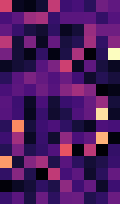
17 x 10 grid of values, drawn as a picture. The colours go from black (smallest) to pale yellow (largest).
Stripes: none. Ninth with the highest average: top right. Histogram: skewed, a long tail of high values. Calmest part: centre.
